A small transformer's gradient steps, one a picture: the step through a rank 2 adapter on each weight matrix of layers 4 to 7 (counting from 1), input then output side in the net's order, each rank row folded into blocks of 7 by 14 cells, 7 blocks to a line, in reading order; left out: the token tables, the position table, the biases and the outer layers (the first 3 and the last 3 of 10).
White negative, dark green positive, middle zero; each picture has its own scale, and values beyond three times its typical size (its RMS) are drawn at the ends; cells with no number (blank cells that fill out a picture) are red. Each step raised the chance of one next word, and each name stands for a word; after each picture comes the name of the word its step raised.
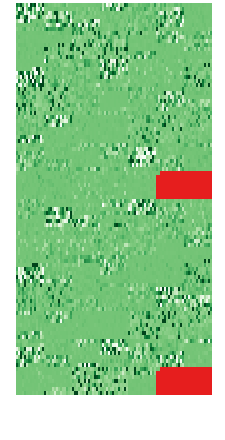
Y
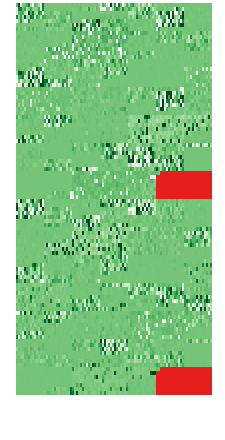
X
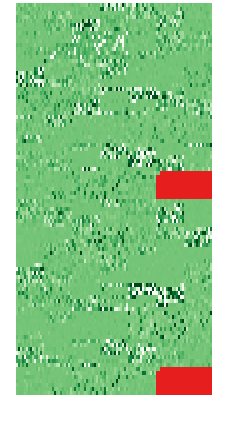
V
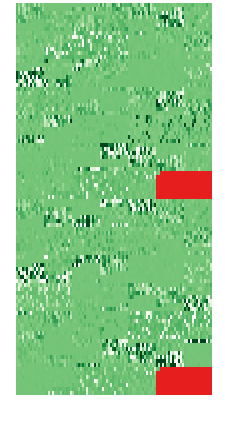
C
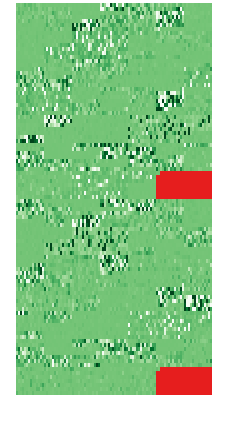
X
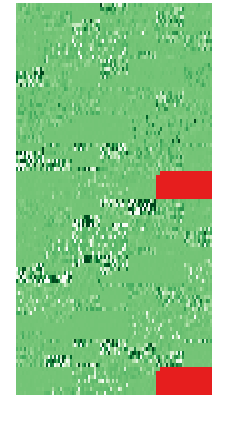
C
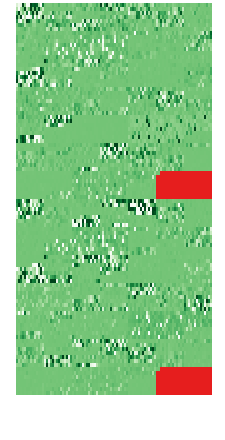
C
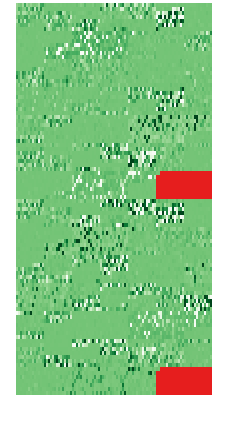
X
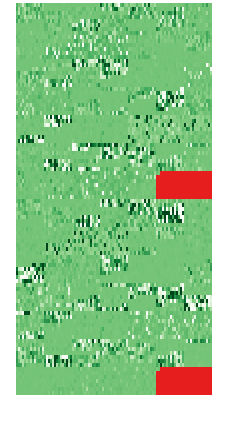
X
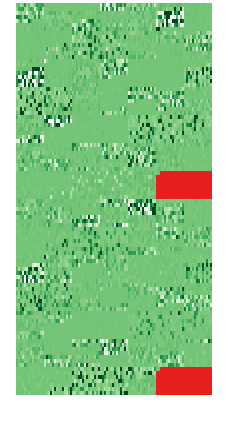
Y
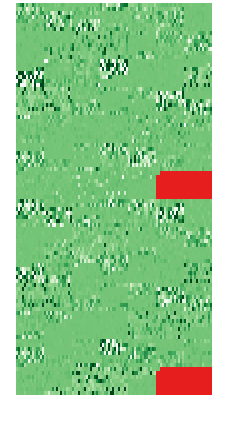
Y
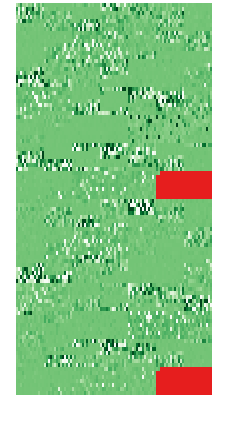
C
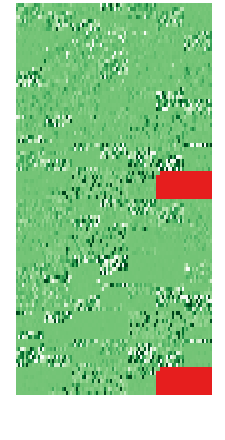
V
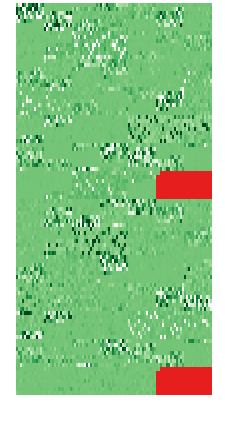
X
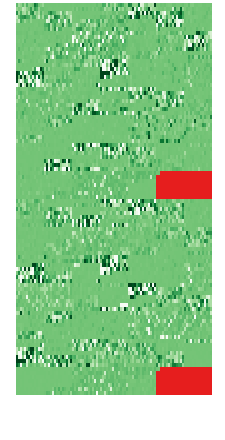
C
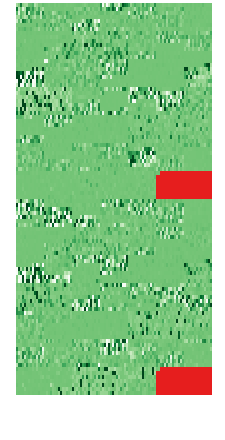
Y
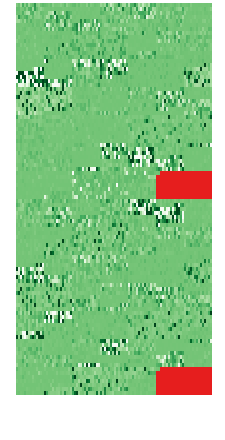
Y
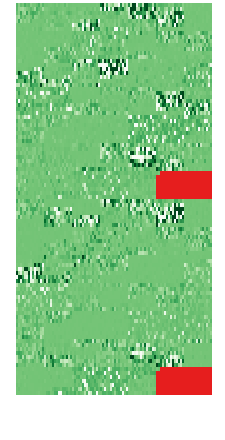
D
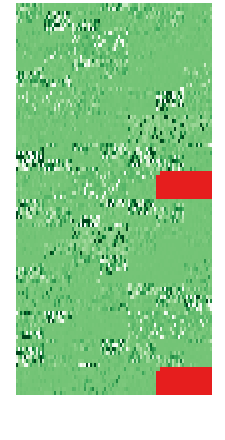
X
